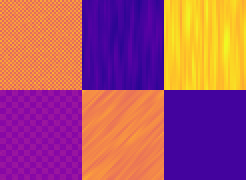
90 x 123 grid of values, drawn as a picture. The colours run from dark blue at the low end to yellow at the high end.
The table splits into 2 rows of 3 panels. Panel 1,1: high, checkered. Panel 1,2: very low, streaked downward, faint in contrast. Panel 1,3: very high, streaked downward, faint in contrast. Panel 2,1: low, checkered, faint in contrast. Panel 2,2: high, slanting up to the right, faint in contrast. Panel 2,3: very low, flat.
